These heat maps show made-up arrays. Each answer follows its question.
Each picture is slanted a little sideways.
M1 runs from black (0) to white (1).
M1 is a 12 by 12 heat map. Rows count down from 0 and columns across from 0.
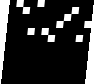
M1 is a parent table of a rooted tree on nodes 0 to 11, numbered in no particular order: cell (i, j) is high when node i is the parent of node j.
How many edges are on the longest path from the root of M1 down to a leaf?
3
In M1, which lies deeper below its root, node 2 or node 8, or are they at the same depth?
node 8
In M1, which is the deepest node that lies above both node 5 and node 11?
4
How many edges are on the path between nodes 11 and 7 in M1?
2
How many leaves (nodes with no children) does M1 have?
6
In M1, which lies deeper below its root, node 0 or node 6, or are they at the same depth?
node 6
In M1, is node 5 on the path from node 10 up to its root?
yes
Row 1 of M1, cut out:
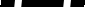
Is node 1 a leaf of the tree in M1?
no
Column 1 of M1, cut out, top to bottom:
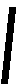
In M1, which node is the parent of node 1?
0
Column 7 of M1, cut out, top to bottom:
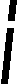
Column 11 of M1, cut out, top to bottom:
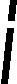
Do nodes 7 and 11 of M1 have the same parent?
yes
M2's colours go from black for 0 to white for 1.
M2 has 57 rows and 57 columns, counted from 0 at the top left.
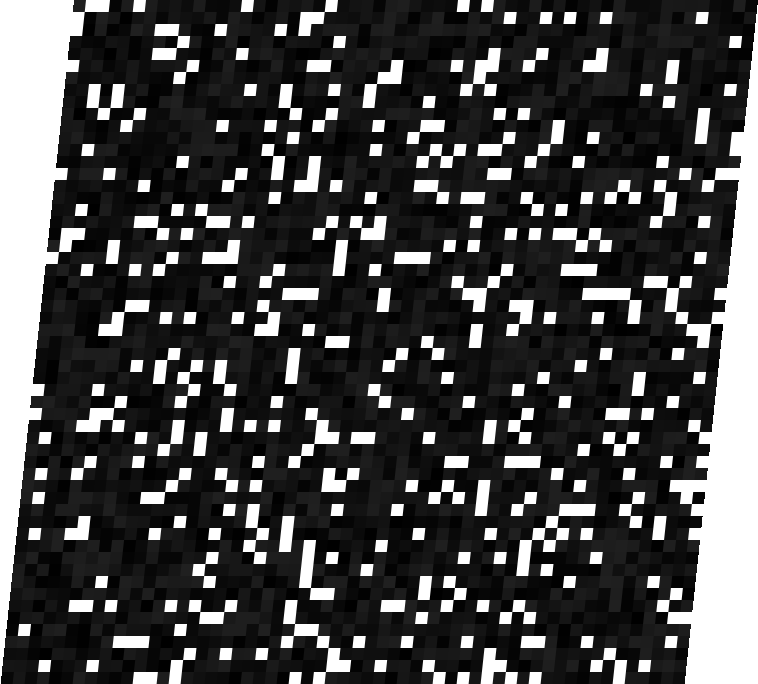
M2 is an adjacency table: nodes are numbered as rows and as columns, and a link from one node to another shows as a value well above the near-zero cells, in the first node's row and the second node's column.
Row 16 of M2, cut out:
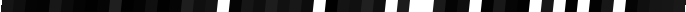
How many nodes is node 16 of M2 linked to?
10
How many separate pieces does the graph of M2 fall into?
1
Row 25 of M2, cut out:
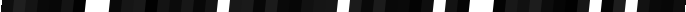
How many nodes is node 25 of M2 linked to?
9
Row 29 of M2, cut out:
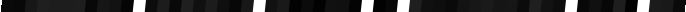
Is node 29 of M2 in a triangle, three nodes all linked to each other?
yes
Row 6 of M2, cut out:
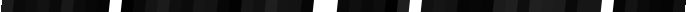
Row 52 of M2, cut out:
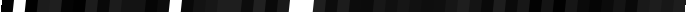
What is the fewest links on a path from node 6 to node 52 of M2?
4
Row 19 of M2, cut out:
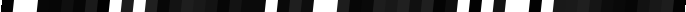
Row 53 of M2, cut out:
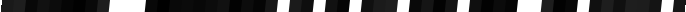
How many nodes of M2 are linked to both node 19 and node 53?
5
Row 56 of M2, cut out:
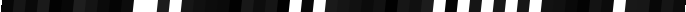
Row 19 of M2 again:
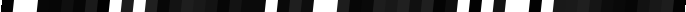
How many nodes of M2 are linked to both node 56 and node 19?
5
